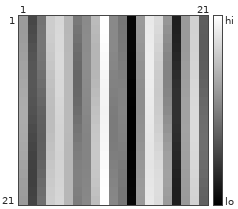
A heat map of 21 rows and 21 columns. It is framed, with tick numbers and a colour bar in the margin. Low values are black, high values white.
There is no overall slope. The grain runs up and down. Stripes running up and down repeat 4 times from left to right.
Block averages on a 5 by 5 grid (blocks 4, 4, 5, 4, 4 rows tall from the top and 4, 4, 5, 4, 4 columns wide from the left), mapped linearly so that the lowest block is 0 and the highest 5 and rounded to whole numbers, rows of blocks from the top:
1 3 1 5 0
1 3 1 4 0
1 3 1 4 1
1 3 1 5 1
1 3 1 5 0
